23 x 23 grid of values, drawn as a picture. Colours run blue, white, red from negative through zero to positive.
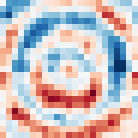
Overall the values sit about 50% of the way up the scale. The bottom part is higher, past a seam about 50% of the way down. The texture is blotchy. The bottom middle is the ninth with the highest average. Concentric rings centre on the centre. No single row or column stands out from its neighbours.
